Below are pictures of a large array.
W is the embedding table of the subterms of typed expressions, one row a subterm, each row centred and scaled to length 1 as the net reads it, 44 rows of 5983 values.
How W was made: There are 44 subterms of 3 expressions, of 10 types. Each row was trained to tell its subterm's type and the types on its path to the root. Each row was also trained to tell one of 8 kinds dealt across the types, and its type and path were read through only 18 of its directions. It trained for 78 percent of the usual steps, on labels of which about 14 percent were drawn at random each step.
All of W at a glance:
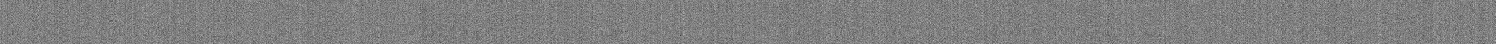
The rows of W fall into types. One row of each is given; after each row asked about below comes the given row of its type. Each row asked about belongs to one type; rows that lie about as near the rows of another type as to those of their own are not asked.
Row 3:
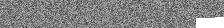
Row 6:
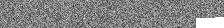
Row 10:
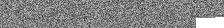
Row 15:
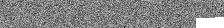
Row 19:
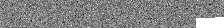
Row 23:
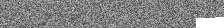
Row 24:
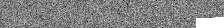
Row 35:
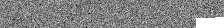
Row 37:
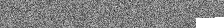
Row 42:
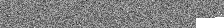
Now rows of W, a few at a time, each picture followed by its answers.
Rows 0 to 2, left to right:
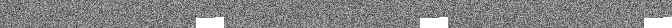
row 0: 3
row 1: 10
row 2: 42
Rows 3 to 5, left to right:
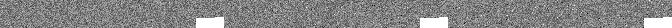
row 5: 15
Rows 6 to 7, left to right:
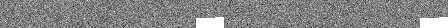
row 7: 23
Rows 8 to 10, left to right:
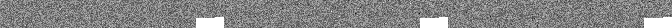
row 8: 42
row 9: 15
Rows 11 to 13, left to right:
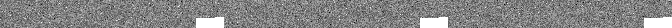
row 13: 24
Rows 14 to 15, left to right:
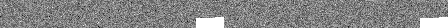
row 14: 3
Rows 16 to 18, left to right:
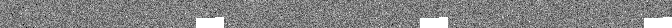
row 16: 35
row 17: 23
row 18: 15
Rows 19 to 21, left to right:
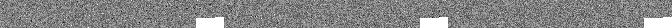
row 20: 10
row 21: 10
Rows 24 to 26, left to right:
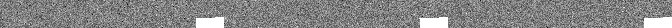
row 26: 3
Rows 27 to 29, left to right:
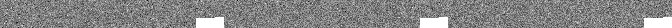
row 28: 42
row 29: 42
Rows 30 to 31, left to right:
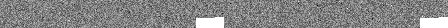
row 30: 3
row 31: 19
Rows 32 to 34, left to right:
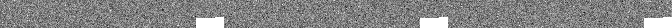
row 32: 24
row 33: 19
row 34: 24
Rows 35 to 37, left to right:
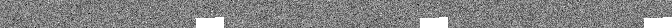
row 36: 10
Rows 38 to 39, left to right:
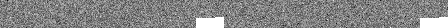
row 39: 10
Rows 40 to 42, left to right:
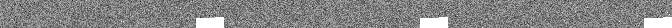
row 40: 15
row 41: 3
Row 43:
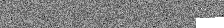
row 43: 15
